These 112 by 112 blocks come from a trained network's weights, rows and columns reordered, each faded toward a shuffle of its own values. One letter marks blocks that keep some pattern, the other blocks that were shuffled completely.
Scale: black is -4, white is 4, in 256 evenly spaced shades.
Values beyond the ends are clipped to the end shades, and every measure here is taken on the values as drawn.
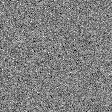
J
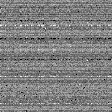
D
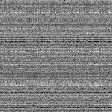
D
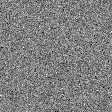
J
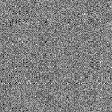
D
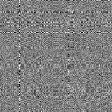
D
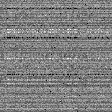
D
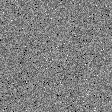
J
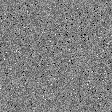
J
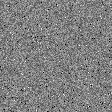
J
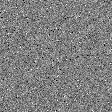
J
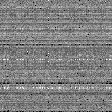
D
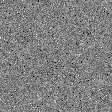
J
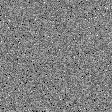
J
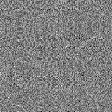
D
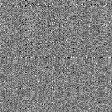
D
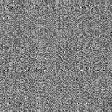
D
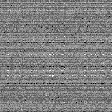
D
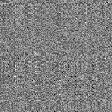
D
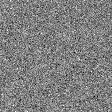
J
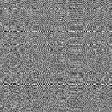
D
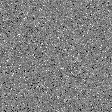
J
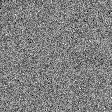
J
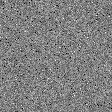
J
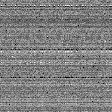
D
